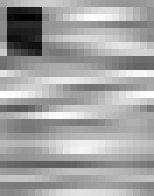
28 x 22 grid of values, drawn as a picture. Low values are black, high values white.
Ninth with the lowest average: top left. Grain: streaks across. Mirror symmetry: none. Odd patch: lower, in the top left.
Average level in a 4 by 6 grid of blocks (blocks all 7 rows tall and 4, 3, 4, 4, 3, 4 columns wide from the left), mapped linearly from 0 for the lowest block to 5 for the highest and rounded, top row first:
0 1 4 5 5 4 | 4 4 4 4 4 4 | 3 3 4 5 5 4 | 3 3 4 4 4 4
